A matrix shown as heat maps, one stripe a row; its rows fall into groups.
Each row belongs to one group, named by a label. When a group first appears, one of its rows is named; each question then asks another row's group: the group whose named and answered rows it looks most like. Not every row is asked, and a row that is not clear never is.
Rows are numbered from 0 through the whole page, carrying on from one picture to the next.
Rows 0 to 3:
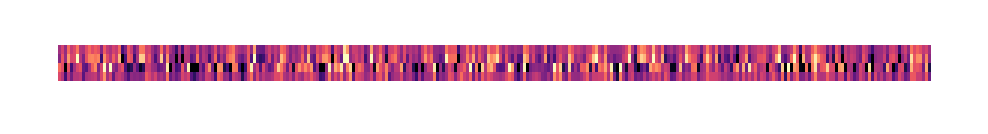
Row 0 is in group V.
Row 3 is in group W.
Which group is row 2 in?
W
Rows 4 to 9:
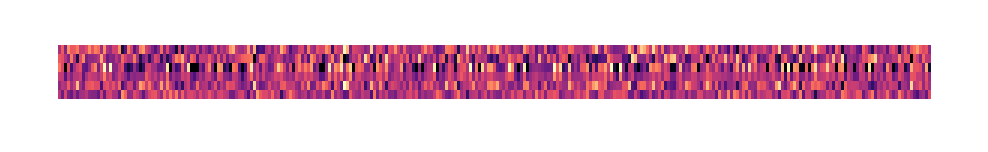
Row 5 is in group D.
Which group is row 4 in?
V
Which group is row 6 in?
W
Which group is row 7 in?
W
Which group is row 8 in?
V
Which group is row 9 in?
D
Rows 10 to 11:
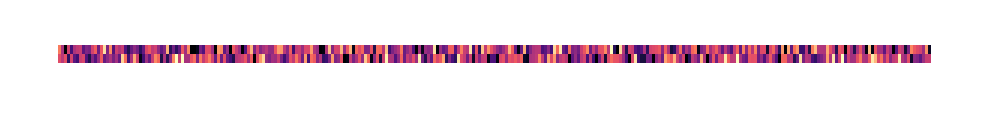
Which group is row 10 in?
W
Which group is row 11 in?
D
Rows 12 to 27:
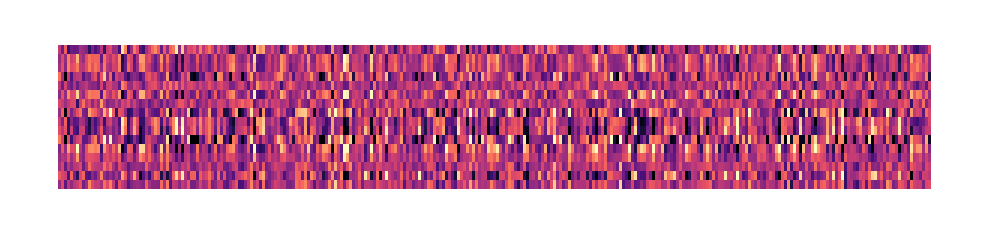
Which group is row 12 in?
D
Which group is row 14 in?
V
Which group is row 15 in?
W
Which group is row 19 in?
W
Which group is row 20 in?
D
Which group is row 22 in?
W
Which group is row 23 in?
V
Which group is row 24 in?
V
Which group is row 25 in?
W
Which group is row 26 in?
D
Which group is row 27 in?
W
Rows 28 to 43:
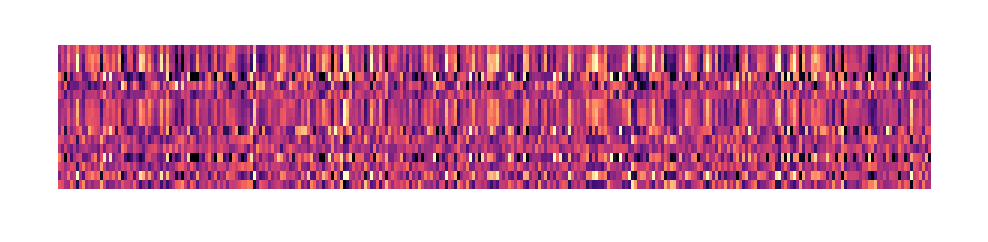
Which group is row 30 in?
V
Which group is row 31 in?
W
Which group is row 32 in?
D
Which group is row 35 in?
V
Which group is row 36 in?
V
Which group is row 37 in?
W
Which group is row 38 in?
D
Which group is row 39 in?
D
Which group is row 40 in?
W
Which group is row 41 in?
D
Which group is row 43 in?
D
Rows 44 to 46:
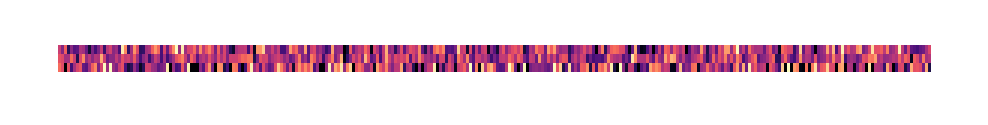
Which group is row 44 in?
D
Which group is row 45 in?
D
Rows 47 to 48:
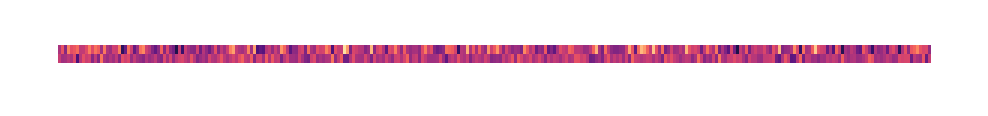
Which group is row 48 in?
D
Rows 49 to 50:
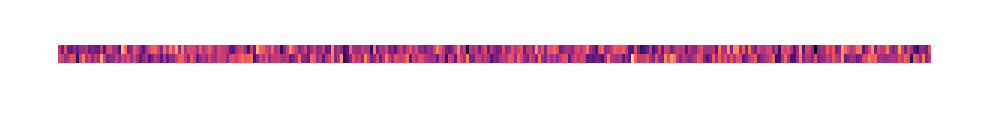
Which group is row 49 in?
D
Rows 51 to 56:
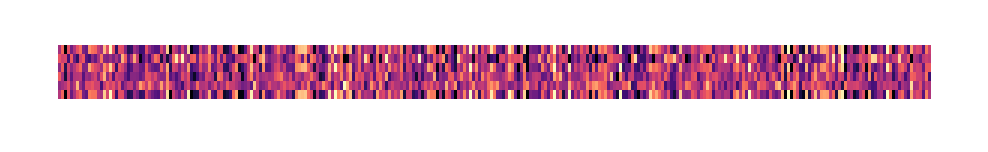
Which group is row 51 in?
W
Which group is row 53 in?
W
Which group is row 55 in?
V
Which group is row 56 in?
W
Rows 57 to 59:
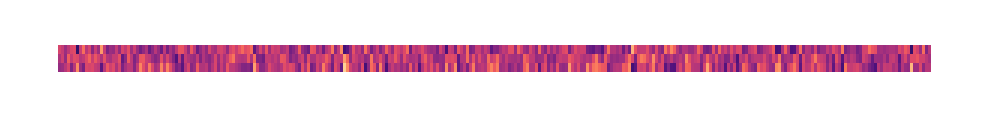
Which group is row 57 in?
D
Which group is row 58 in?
V
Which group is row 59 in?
V
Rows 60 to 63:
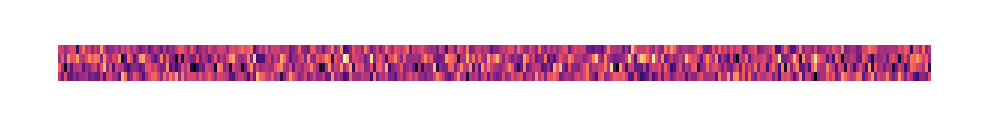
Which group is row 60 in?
D
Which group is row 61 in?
V
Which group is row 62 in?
W
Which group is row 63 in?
D
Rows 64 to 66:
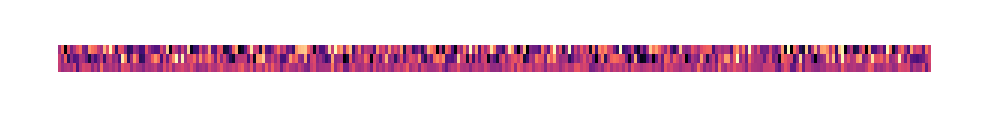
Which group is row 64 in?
W
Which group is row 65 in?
D
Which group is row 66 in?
D
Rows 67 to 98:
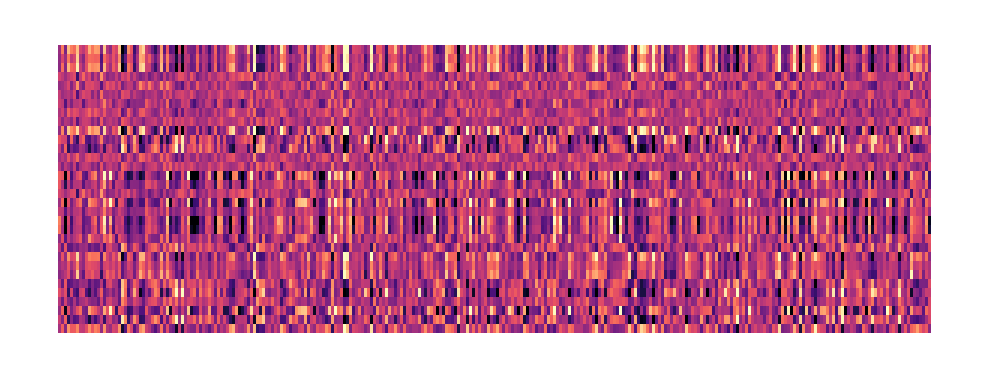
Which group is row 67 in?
V
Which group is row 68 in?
V
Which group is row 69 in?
V
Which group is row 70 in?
D
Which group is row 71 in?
V
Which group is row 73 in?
W
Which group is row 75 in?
D
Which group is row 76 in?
V
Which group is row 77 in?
D
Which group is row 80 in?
D
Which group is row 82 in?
W
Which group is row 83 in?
D
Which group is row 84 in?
W
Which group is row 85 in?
W
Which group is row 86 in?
W
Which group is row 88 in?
W
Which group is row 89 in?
D
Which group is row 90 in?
V
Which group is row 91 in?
V
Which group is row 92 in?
V
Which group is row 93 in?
D
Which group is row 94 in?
D
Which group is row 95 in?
D
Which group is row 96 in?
W
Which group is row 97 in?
D
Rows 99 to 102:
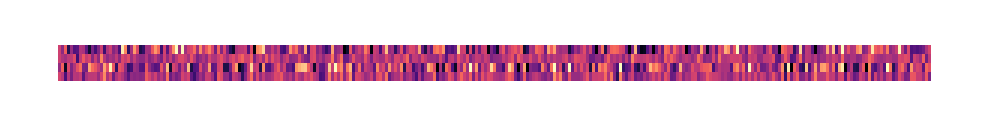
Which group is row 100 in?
D
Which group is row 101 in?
W
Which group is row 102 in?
W
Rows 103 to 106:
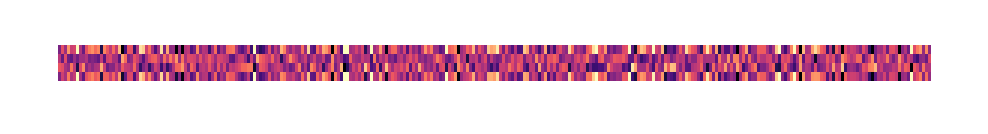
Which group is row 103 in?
V
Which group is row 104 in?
D
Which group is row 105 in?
D
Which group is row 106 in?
V
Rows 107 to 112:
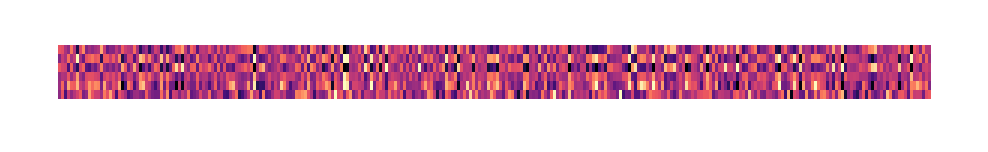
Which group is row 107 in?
D
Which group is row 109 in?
D
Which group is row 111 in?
V
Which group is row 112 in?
W
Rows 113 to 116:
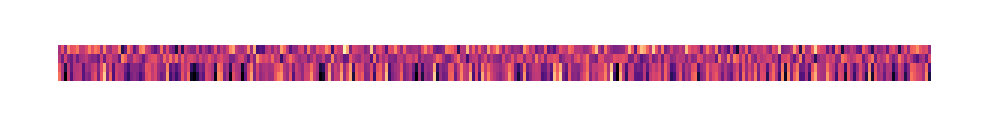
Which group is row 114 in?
D
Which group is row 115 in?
W
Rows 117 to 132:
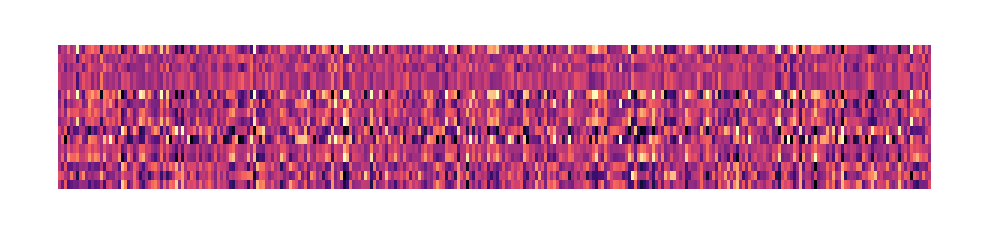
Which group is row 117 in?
V
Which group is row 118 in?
D
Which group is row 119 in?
W
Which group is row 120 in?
D
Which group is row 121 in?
D
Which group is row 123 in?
W
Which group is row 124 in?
V
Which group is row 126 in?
D
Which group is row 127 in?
W
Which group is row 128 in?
V
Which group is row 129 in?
V
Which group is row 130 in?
D
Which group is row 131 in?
D
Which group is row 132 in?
D
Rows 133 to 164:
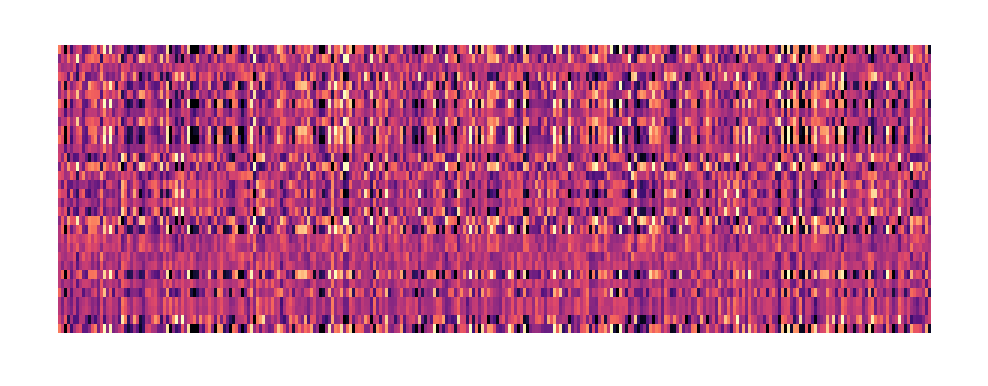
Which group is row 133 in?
W
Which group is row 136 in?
D
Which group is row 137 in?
W
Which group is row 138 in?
V
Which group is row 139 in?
W
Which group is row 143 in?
W
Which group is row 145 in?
D
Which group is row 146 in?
V
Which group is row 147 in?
D
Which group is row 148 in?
D
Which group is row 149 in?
D
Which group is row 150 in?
D
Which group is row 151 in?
D
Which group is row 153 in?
W
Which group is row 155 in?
V
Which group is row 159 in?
D
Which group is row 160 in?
W
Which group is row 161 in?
D
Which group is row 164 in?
W
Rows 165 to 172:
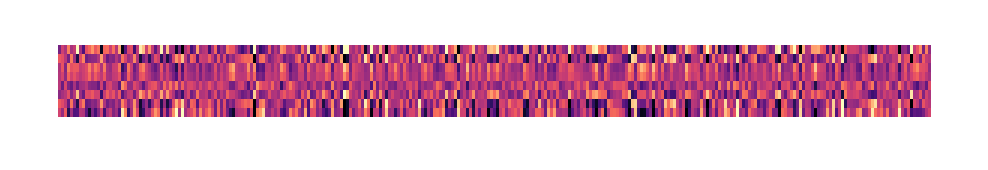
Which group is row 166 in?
D
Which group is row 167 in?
V
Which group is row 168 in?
V
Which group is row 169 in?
D
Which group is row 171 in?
D
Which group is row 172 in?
D
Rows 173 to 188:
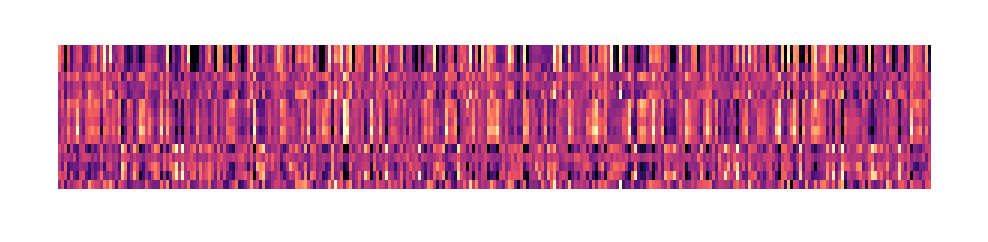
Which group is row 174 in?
W
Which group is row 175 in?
W
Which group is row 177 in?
W
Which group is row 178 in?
W
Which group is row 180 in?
V
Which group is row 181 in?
V
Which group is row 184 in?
D
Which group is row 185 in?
D
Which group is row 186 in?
D
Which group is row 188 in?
W
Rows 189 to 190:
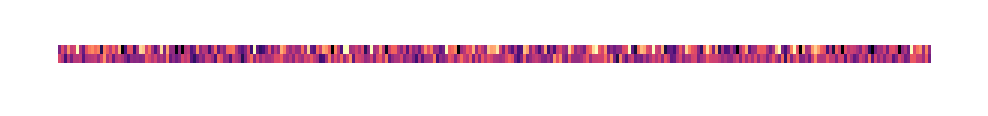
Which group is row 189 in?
V
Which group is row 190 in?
W
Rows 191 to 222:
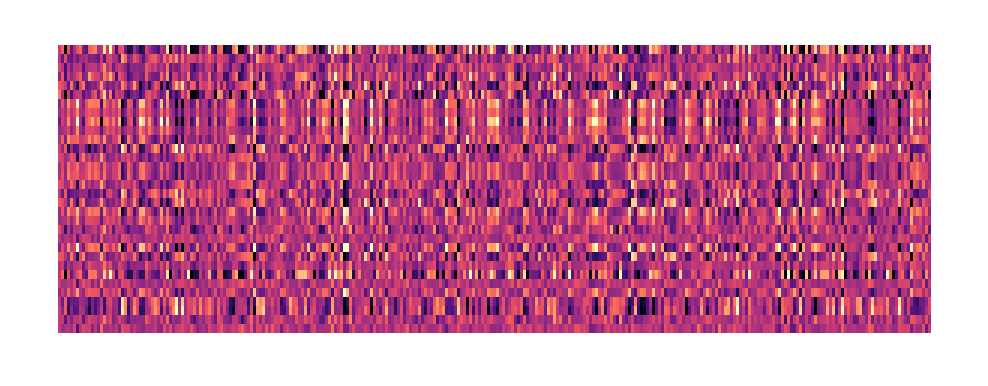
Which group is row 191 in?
W
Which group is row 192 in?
D
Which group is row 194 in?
W
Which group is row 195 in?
D
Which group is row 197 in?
V
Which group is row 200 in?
V
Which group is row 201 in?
V
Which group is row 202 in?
D
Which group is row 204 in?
V
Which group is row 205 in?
V
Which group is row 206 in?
D
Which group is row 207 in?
D
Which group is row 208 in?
D
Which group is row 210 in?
V
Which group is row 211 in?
W
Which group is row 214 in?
D
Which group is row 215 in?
W
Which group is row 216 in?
W
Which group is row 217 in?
D
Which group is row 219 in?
D
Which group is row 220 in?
D
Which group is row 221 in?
W
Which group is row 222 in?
D
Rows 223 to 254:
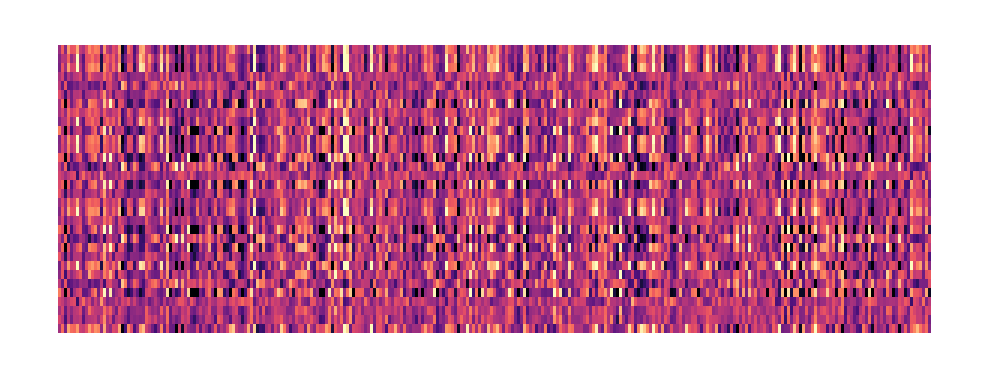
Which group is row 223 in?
V
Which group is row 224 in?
V
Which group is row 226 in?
W
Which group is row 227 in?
D
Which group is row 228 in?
W
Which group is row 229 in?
W
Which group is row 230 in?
V
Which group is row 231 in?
V
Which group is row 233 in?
V
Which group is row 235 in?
W
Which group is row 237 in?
D
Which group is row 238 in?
W
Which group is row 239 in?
W
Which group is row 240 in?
V
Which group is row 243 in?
W
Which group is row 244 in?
D
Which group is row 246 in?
W
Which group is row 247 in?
V
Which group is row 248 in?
W
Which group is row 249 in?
D
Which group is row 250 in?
W
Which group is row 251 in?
D
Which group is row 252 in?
W
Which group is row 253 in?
W
